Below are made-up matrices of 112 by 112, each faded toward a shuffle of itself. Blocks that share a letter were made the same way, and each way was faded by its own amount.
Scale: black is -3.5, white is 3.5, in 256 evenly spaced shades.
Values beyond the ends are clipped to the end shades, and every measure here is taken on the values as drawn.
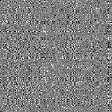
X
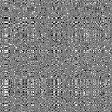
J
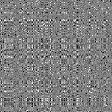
J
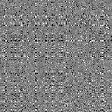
X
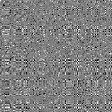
J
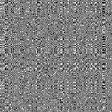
J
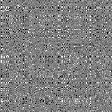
X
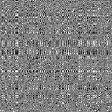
J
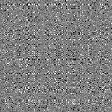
X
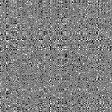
X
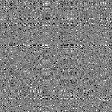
X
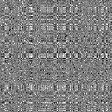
J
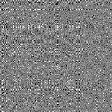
X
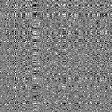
J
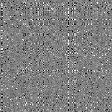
X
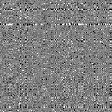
X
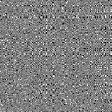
X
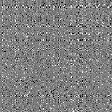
X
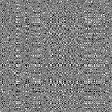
J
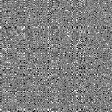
X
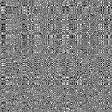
J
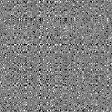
X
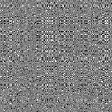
J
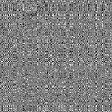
J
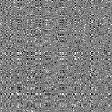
J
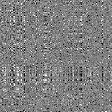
X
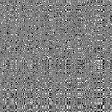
J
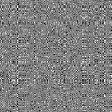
J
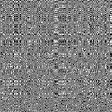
J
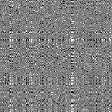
J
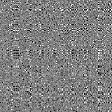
X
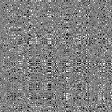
X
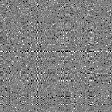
X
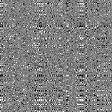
X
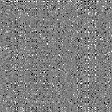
X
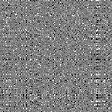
X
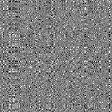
X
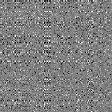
X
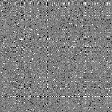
X
